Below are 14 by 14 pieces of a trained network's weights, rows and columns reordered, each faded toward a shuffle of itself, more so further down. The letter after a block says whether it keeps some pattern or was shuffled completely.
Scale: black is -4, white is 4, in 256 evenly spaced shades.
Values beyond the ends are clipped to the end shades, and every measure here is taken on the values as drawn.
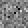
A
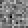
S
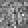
A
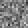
A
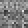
S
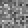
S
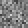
A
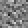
S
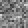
A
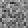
S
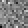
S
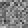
S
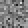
A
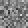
S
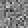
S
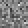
A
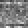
S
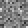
A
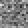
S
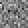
S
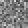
S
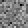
A
